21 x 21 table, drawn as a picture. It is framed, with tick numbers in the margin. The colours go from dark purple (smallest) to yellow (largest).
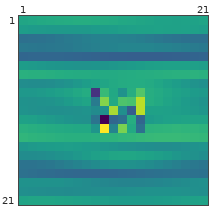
Values change most from cell to cell in the centre. In the centre lies a patch that is rougher than the rest. The grain runs across in streaks. The distribution is heavy-tailed on both sides.
